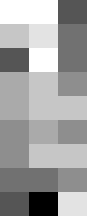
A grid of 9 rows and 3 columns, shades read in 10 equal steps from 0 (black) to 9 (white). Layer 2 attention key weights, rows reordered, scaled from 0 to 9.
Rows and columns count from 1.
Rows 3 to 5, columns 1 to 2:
3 9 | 6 7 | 6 7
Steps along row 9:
down up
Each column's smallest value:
3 0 3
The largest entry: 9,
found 3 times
